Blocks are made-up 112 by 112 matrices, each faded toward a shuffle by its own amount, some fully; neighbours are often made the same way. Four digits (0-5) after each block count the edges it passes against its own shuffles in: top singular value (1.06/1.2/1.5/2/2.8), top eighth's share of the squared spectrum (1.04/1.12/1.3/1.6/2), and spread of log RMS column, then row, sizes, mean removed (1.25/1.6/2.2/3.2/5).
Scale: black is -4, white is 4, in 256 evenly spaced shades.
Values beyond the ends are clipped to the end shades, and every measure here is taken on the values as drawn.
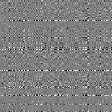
5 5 3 4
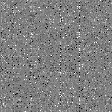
4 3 2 1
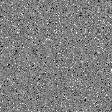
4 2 1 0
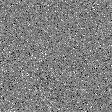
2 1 0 0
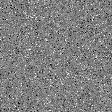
2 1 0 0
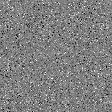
3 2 0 0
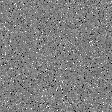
1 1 0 0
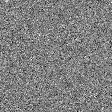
2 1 0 0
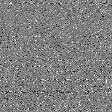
1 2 0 3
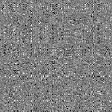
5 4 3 2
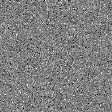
1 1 2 0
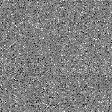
4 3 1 1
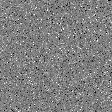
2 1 0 0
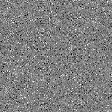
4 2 1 1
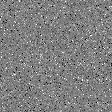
2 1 0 0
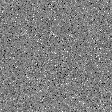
2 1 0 0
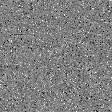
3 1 0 0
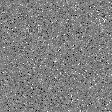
3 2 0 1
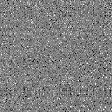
4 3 2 1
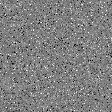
3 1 0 0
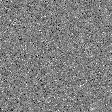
0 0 0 0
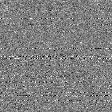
2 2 0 4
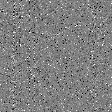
1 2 2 0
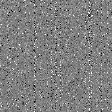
2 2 3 0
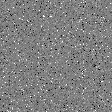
1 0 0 0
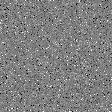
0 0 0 0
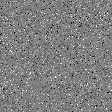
0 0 0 0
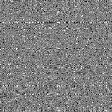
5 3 2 3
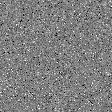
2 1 0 0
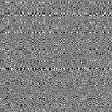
5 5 3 4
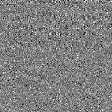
4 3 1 2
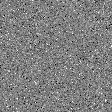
1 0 0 0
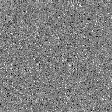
3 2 0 1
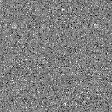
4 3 1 2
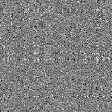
4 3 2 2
